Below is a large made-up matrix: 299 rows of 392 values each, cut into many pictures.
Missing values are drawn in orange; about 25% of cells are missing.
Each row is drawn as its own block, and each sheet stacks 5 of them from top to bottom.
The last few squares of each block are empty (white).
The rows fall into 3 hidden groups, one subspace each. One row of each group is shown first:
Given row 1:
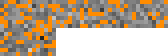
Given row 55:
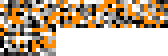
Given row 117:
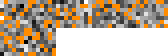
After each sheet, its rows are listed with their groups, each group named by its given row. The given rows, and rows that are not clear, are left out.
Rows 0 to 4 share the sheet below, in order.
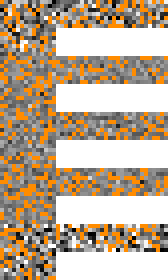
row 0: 1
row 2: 1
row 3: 55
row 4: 55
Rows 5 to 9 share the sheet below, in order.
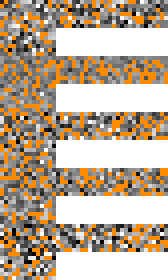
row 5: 117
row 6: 1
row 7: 1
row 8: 1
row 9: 117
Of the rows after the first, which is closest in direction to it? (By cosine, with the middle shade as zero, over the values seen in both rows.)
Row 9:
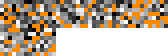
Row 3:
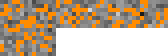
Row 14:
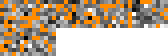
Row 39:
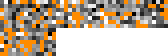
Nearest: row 14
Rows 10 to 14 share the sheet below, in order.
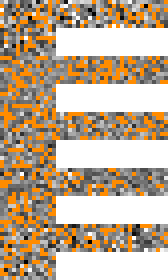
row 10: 55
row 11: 117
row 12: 55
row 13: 117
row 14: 55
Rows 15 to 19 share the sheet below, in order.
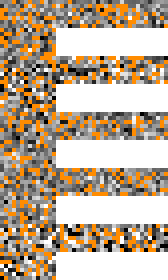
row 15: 1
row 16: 1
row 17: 117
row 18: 1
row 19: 117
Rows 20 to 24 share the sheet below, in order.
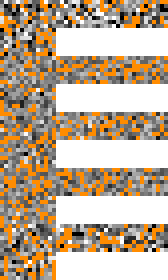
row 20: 55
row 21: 1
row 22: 117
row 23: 117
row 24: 117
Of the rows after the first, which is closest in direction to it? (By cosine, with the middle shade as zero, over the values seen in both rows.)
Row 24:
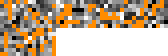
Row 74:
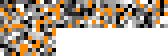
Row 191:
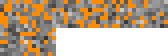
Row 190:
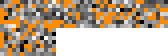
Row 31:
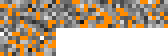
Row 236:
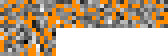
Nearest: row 31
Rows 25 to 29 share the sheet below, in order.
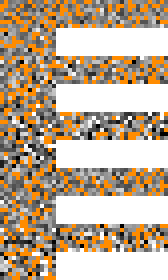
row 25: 1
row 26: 117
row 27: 117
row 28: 1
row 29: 1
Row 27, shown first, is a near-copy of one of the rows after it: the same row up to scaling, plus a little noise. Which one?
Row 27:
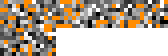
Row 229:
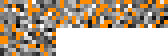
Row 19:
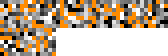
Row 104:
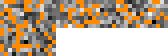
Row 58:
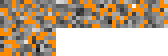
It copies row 229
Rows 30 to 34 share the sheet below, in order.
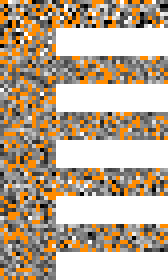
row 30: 55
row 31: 1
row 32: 1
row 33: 1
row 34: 55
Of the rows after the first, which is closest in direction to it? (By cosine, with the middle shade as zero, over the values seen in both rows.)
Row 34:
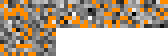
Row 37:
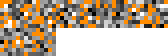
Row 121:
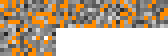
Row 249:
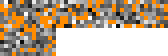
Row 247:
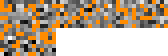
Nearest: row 37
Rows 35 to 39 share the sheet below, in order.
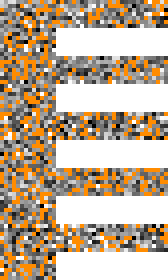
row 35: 117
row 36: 1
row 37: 55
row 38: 1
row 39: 55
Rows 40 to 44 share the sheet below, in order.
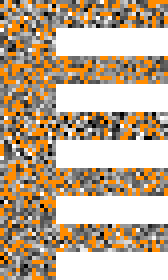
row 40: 1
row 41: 117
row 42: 55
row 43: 1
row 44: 1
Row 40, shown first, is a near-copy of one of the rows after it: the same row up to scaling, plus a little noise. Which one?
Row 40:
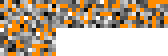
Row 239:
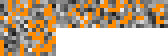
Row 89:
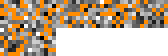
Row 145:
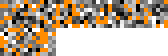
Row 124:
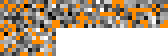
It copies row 89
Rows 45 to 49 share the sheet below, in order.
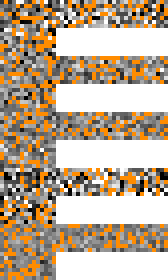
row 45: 55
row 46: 117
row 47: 1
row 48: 55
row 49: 1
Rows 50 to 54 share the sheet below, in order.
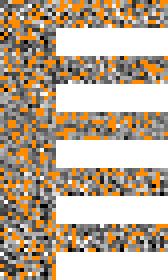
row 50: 1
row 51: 1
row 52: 1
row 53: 1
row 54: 1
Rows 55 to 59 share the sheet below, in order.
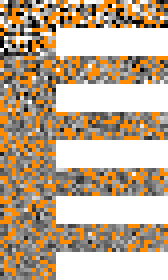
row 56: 55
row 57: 55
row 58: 117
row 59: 55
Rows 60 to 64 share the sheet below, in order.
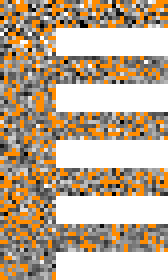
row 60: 1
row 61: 55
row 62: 1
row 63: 1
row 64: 1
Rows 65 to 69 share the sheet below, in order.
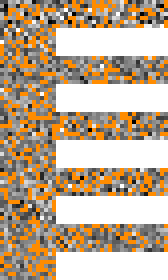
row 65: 55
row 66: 1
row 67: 55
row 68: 117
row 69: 55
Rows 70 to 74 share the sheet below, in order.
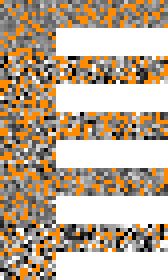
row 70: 117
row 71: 55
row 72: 55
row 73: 117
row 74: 117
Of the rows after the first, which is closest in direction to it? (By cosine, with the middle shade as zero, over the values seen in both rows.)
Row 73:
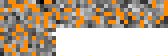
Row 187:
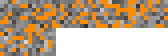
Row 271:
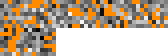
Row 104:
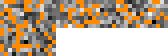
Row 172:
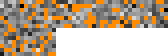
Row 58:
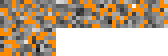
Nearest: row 172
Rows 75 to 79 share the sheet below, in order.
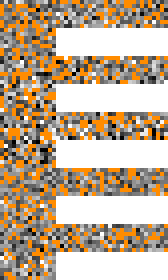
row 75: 55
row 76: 117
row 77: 1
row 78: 1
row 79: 1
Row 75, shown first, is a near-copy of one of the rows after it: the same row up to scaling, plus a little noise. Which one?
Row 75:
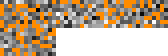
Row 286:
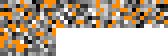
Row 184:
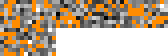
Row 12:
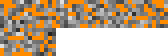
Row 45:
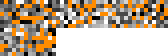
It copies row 45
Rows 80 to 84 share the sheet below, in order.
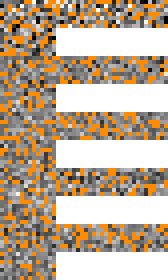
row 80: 117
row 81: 117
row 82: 1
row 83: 117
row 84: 55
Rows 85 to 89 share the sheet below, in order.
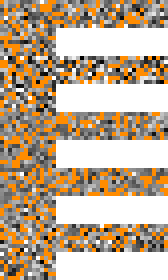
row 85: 117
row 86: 55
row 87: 117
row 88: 117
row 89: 1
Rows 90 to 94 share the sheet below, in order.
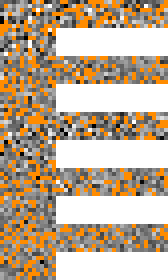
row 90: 55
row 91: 55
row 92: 55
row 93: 55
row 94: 1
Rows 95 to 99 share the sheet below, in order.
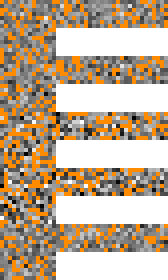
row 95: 117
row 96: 1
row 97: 117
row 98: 1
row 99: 117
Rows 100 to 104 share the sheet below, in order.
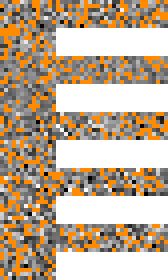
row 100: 1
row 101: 1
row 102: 55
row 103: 55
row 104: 117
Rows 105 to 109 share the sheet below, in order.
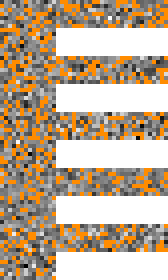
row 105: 1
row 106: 117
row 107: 55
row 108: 117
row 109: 117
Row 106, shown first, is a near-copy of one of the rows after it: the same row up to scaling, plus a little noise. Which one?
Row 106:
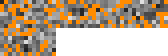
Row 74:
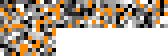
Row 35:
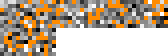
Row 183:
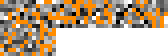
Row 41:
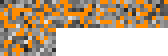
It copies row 41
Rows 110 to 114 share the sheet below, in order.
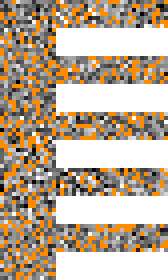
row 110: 55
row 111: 117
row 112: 117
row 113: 55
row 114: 55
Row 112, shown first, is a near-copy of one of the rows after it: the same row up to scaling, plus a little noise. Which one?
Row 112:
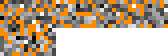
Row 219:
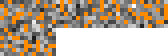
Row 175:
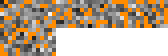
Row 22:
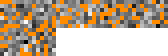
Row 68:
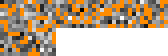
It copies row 219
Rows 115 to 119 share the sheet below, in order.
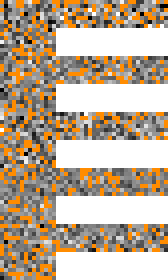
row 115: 55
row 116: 1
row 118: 1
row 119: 117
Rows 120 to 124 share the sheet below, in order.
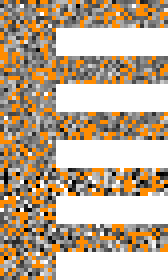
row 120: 117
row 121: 1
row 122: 55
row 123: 55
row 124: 1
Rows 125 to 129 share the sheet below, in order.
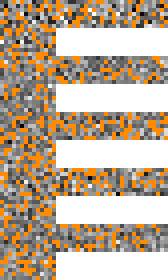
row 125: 55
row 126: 55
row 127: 117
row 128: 55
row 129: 1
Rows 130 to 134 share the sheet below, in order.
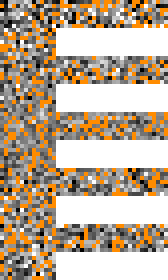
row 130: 55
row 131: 55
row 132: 117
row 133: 55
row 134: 117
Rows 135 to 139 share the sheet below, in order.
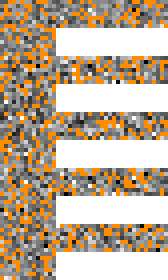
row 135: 55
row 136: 55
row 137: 117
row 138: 55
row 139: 117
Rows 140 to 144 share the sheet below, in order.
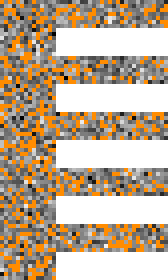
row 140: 117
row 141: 55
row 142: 117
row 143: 55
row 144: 55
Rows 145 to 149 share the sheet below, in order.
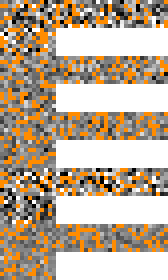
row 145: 1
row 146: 117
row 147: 1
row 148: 1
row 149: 1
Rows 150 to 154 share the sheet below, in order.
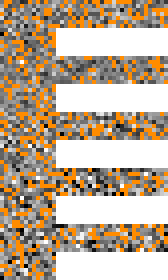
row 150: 1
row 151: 117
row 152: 1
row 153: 55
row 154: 117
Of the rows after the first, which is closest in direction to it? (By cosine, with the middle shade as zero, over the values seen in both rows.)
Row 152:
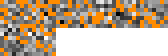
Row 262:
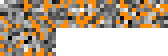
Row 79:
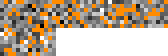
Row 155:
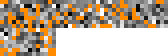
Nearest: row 79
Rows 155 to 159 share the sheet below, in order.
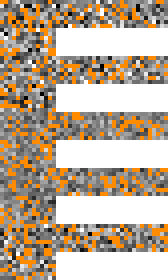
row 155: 1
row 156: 1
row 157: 1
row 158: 117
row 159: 1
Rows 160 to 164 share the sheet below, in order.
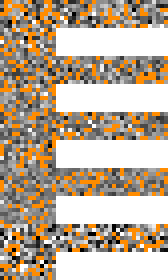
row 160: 55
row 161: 1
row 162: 55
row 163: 1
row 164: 1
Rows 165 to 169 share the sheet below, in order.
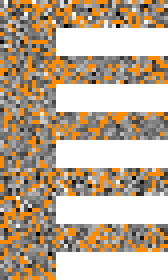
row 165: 55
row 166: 117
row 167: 117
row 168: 55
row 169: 55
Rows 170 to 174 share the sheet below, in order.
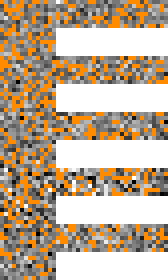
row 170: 117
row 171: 117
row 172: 117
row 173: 55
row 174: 55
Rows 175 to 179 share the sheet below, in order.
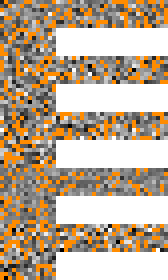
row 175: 117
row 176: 55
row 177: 1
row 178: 1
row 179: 117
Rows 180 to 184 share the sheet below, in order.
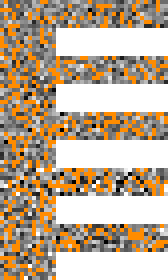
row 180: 55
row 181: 117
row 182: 55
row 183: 117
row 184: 55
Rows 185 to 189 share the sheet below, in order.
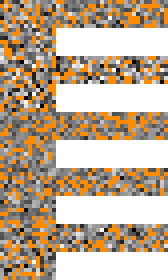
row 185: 1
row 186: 117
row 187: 1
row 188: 1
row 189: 117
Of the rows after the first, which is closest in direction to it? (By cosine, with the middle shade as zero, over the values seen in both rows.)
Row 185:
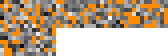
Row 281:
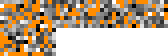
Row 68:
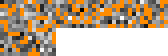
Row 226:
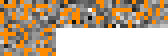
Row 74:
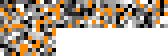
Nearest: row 226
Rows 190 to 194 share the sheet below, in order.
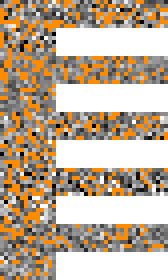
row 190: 1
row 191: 1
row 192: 55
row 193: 1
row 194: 1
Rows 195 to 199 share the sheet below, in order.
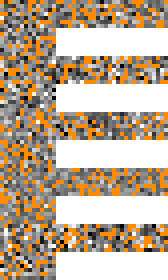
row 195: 1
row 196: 1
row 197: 55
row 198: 1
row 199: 55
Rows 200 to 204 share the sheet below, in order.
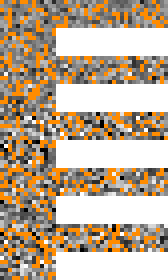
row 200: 117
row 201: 117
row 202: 1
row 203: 1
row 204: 1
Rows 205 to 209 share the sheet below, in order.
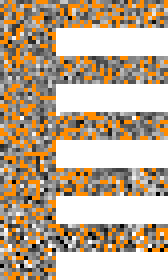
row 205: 117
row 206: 55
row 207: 117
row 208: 117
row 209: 55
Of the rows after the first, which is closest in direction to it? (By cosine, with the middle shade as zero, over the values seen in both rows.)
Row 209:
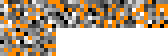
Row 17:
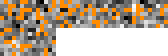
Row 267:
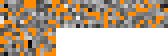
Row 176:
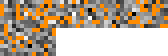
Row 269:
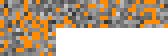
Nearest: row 176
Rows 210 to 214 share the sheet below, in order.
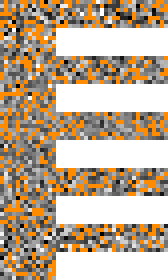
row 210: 1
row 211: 55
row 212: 1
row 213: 55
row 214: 1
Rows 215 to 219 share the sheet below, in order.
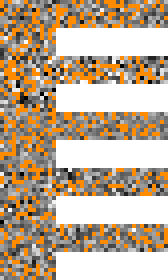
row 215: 1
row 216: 1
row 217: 1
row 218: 117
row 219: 117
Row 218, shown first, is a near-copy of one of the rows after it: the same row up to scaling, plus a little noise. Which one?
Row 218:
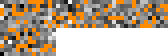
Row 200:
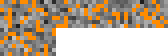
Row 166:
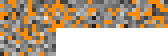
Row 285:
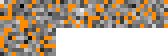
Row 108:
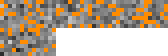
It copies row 108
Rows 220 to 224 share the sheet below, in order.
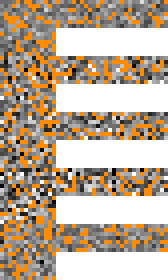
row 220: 117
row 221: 55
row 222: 1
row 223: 117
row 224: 1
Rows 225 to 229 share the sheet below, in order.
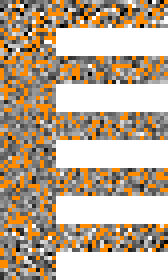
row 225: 117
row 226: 55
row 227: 1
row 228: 117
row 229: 117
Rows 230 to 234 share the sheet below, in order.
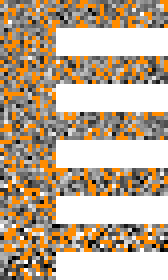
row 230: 55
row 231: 117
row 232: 55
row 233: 117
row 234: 117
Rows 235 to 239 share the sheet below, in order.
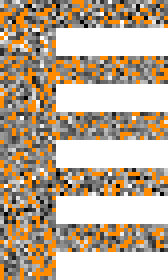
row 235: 1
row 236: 117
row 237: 117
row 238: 117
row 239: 1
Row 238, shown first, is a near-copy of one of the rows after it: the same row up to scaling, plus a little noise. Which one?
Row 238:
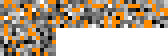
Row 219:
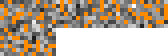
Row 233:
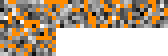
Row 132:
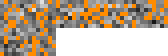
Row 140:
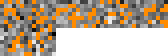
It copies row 132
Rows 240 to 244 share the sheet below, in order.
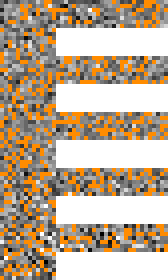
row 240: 55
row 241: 117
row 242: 55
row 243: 1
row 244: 1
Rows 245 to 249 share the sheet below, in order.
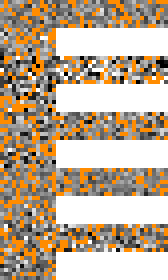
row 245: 1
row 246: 55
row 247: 117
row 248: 55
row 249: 55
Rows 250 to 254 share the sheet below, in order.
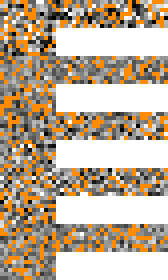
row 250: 117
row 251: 117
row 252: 117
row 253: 1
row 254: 117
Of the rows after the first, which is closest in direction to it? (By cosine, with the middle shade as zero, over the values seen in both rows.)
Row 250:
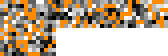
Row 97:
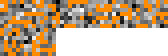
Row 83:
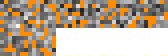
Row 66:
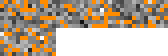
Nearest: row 97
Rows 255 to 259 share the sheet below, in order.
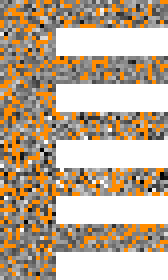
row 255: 1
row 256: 117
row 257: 1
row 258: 55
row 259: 117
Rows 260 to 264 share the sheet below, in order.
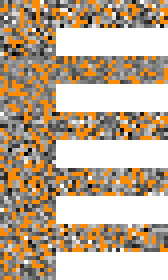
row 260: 117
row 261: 55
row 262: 117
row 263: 55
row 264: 55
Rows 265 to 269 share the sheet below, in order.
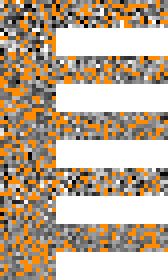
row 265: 1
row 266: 117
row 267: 55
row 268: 55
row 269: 55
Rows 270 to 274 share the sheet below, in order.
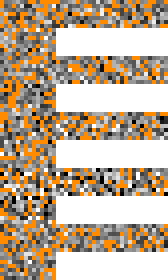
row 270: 1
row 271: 1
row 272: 55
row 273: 1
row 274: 117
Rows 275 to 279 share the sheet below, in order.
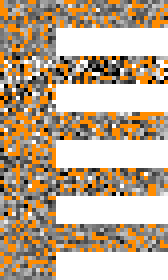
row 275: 117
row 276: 55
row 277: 117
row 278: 55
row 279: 117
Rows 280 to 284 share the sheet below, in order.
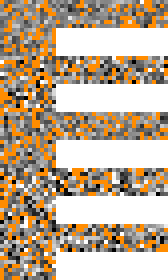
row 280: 117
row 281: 117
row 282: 55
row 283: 117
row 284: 1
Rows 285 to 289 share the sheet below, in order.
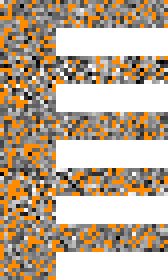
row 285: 117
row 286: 55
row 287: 55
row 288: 117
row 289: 55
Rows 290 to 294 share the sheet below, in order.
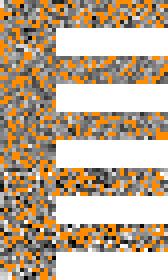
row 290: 117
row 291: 117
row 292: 117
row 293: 55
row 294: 117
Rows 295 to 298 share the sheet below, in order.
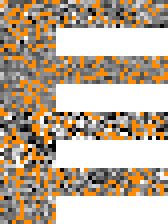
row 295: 55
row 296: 55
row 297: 117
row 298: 55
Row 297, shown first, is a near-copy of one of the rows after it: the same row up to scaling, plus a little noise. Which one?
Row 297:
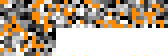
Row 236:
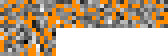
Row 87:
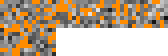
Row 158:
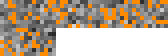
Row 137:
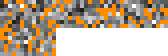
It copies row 158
